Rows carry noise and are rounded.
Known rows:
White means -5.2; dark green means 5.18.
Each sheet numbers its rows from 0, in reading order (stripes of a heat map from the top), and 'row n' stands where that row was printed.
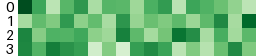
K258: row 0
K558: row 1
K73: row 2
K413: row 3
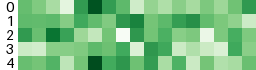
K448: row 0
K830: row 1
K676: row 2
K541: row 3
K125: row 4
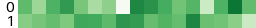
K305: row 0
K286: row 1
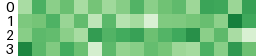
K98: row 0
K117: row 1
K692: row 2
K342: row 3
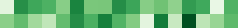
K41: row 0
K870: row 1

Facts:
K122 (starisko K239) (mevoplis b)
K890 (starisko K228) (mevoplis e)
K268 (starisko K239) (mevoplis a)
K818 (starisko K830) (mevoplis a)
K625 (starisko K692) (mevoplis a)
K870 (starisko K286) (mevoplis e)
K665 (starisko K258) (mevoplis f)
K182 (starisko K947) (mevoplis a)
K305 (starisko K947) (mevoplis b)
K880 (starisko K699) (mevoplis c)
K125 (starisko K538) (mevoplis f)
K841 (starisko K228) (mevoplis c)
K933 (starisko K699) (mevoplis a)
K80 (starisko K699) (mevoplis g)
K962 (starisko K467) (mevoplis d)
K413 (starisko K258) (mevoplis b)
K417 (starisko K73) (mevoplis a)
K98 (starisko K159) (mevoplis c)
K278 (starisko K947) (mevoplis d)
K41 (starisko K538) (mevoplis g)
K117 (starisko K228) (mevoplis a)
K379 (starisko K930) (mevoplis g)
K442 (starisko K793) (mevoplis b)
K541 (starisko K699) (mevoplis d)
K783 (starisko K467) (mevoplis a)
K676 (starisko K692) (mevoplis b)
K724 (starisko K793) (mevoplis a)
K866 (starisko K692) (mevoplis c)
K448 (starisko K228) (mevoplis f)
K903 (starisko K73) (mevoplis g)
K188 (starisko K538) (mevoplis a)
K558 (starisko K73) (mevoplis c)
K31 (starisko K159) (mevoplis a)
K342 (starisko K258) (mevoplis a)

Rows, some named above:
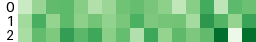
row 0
K933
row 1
K98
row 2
K903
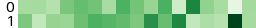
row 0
K699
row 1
K278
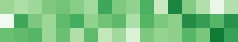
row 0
K699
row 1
K841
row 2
K117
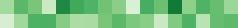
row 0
K228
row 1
K933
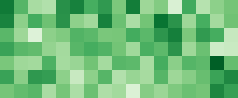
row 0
K665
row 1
K73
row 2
K947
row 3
K538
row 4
K182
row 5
K417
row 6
K117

